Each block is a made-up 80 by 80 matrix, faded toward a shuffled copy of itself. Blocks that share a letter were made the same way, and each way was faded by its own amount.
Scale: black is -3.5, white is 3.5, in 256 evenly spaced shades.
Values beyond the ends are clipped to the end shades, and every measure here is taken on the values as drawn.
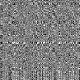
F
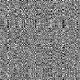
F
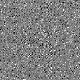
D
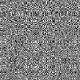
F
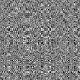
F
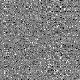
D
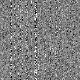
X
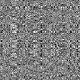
F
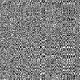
F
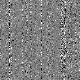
X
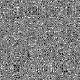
D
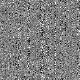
X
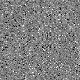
D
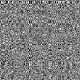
F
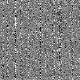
X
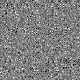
D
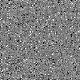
D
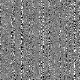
X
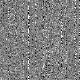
X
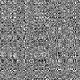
F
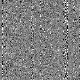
X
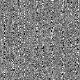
X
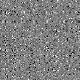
D
